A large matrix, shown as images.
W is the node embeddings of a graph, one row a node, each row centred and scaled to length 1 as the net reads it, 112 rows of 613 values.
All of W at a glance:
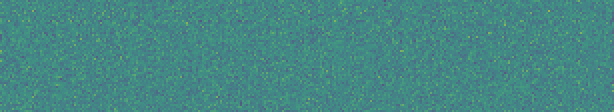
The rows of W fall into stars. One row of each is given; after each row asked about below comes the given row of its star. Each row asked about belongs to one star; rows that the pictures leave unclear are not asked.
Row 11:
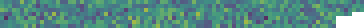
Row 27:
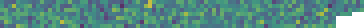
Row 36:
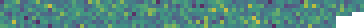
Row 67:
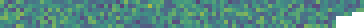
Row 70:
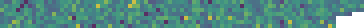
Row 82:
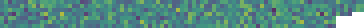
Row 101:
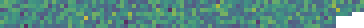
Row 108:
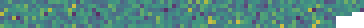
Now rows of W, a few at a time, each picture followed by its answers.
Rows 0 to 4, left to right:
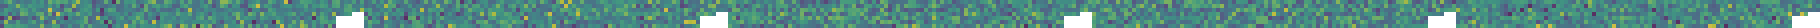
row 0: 108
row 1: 27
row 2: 67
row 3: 36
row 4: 70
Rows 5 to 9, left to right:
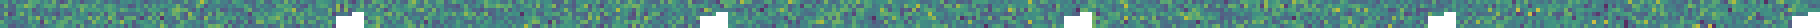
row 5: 82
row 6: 36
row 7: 67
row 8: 36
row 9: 82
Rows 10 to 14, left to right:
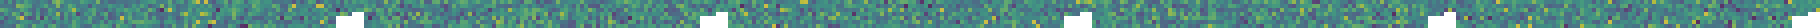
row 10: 27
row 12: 36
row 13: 36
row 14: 108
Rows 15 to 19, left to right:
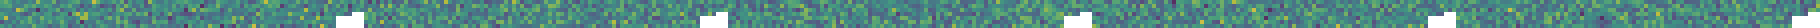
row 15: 101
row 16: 27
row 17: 70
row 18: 11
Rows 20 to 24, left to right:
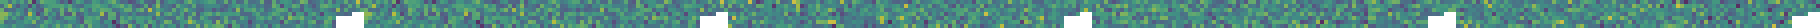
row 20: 82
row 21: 82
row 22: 67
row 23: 82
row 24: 67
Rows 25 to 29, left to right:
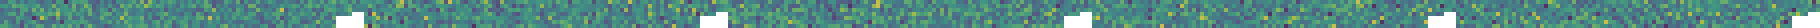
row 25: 108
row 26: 36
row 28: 101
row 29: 27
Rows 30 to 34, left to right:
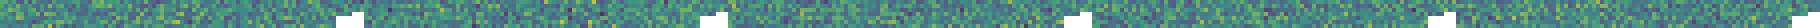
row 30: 11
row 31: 101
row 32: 82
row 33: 108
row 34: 70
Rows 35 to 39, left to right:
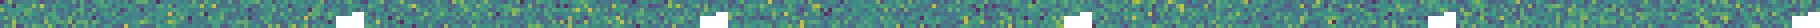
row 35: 11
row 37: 108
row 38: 108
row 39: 27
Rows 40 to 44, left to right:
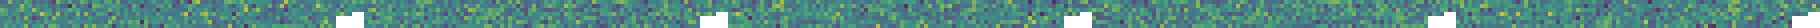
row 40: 27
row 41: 27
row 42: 36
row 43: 27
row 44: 82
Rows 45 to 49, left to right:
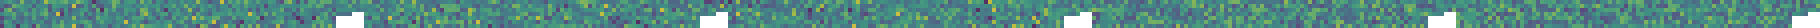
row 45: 108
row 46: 67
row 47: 11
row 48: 11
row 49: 36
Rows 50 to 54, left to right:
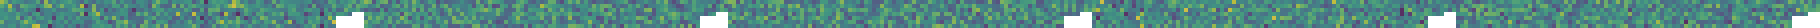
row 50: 101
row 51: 67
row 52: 82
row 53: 11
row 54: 108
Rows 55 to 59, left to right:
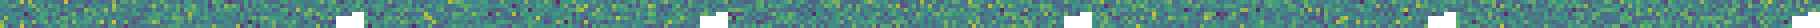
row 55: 67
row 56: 36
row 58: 36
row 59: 36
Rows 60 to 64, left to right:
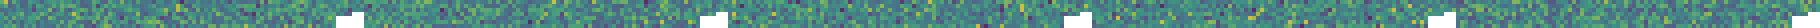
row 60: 82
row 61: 67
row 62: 82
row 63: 27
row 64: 108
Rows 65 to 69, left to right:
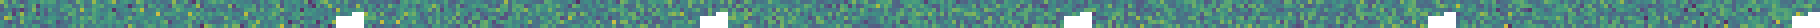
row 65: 82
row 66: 82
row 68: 70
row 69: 70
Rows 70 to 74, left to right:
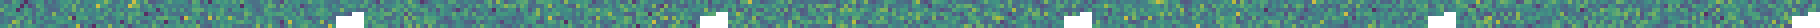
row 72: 67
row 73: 108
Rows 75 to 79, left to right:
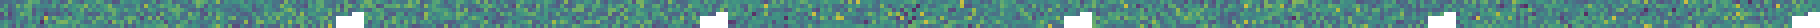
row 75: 70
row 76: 101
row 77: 101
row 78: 67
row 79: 27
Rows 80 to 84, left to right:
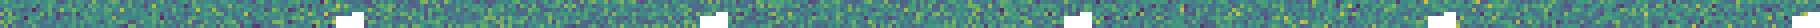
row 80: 82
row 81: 27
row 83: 108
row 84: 67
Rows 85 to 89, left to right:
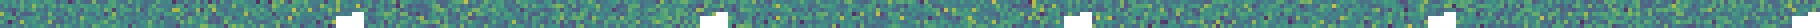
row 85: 82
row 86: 70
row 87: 36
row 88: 67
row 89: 101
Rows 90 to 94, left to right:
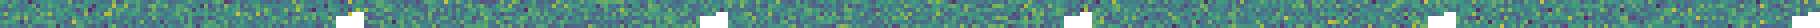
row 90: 67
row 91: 27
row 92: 67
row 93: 108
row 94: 36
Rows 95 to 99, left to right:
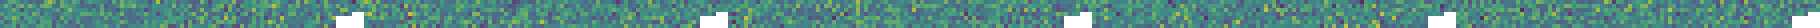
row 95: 101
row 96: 82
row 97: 11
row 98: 101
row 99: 36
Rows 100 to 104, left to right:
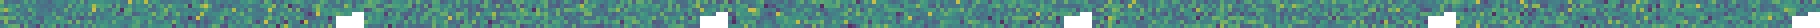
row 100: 11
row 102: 11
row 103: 27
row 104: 67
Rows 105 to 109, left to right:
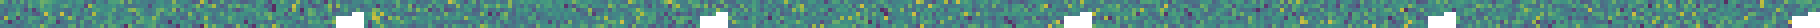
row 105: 82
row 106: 36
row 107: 27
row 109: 101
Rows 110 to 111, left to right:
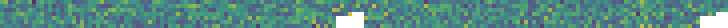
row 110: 67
